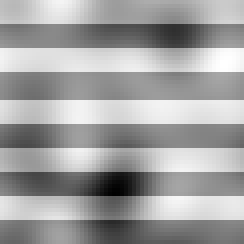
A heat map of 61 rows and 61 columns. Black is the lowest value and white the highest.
The ninth with the lowest average is the bottom middle. There are no lone odd cells. On average the colour sits 60% of the way up the scale. Stripes running across repeat 5 times from top to bottom.
